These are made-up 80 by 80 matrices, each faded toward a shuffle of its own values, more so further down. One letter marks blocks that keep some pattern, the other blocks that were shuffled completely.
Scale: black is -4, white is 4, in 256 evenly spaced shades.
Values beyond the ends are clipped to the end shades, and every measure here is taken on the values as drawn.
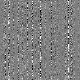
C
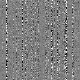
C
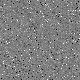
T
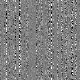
C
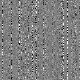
C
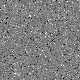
T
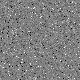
T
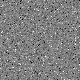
T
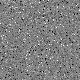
T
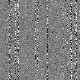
C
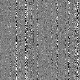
C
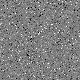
T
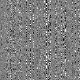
C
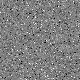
T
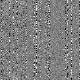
C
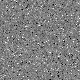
T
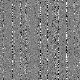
C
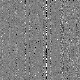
C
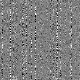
C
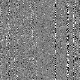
C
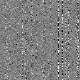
C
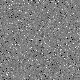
T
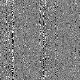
C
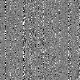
C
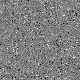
T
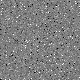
T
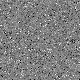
T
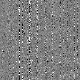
C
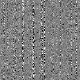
C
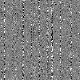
C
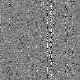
C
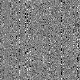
C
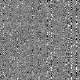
C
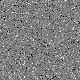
T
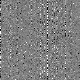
C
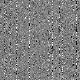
C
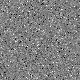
T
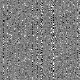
C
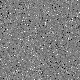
T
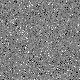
T
